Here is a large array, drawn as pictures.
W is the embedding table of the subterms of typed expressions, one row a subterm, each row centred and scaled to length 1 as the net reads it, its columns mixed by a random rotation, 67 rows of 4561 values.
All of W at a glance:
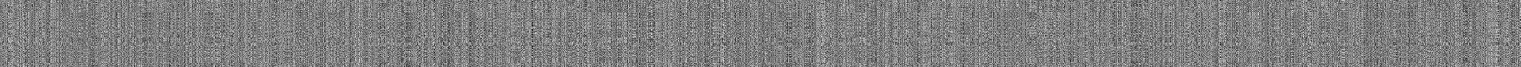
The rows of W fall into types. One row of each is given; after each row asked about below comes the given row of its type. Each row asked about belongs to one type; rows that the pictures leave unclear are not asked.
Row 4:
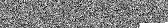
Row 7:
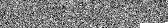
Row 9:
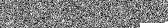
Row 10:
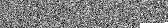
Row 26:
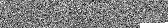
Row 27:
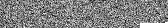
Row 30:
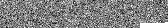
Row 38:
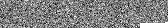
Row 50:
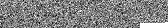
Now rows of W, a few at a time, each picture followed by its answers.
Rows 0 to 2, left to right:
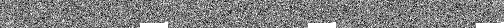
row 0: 9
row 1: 30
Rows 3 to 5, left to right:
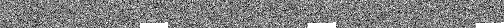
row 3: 10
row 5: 4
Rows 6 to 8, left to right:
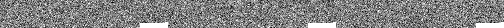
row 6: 4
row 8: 26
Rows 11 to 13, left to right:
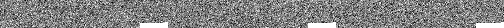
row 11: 7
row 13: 38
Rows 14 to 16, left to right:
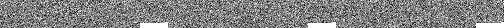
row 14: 50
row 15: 26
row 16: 38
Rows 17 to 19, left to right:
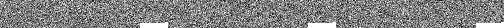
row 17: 26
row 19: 27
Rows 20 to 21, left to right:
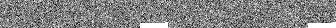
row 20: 38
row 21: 26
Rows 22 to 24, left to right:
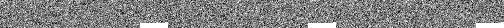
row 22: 30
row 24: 7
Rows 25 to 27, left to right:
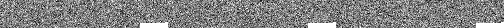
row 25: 30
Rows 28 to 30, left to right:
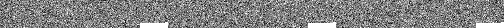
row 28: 27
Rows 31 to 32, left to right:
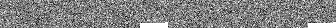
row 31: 9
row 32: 4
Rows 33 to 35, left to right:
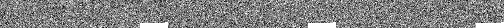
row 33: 7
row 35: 4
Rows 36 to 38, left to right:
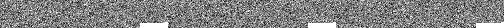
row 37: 50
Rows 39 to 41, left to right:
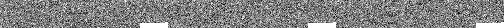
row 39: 26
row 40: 38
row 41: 30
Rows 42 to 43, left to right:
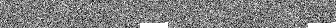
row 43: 26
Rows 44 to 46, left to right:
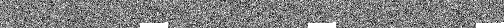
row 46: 30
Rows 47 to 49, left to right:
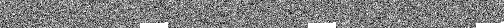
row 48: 30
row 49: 9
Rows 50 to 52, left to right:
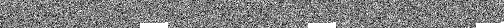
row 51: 7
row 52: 9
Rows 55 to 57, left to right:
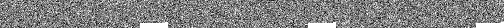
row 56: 27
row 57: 9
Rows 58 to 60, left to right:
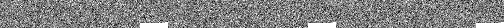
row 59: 9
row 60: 7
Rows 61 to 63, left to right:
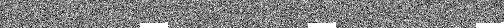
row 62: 4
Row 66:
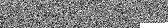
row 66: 50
